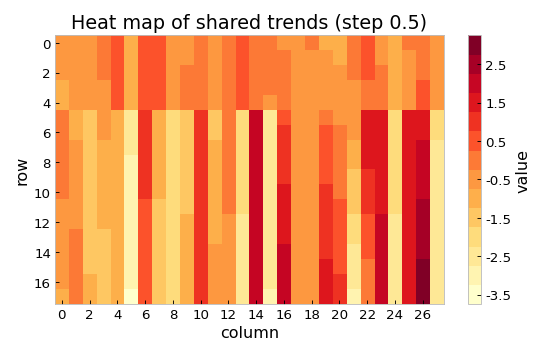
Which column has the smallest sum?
5
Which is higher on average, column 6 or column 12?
column 6
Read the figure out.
Title: Heat map of shared trends (step 0.5)
x-axis: column, ticks 0 2 4 6 8 10 12 14 16 18 20 22 24 26
y-axis: row, ticks 0 2 4 6 8 10 12 14 16 (0 at the top)
Colour bar: value, ticks -3.5 -2.5 -1.5 -0.5 0.5 1.5 2.5
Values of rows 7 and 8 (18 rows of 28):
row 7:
0 -0.5 -1.5 -1 -1 -2.5 1 -1 -2 -1.5 1 -1 0 -2 2 -2.5 1 -0.5 -0.5 0.5 0 -1 1.5 1.5 -2 1.5 2 -2.5
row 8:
0 -0.5 -1.5 -1 -1 -3 1 -1 -2 -1.5 1 -1 0 -2 2 -2.5 1 -0.5 -0.5 0.5 0 -1 1.5 1.5 -2 1.5 2 -2.5
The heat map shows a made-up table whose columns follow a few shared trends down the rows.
